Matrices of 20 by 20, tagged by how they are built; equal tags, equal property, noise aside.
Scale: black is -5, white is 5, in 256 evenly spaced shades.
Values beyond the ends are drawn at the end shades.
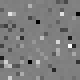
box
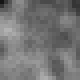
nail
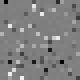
box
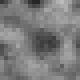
nail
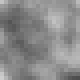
nail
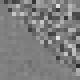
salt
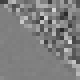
salt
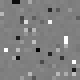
box
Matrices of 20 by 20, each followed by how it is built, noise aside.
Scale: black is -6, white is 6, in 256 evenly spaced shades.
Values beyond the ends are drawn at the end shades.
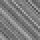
Toeplitz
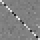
diagonal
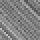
Toeplitz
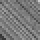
Toeplitz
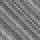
Toeplitz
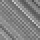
Toeplitz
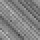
Toeplitz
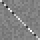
diagonal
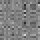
low rank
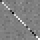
diagonal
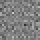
low rank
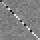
diagonal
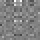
low rank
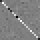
diagonal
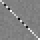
diagonal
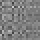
low rank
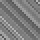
Toeplitz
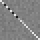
diagonal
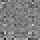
low rank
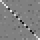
diagonal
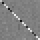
diagonal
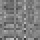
low rank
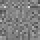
low rank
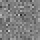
low rank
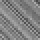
Toeplitz
